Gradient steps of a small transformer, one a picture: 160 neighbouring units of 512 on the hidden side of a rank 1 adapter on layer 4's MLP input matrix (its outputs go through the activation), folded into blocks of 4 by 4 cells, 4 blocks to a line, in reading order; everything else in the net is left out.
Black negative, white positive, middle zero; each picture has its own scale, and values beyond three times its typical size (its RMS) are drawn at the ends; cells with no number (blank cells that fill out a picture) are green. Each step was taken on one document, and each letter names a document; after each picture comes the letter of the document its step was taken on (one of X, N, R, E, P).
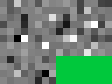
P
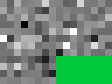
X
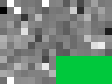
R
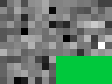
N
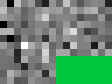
X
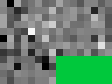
R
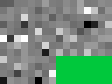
P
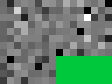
R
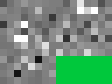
P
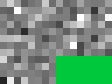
R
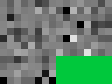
P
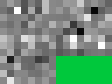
R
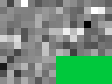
X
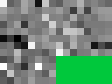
X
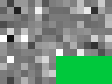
N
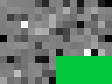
P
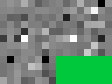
P
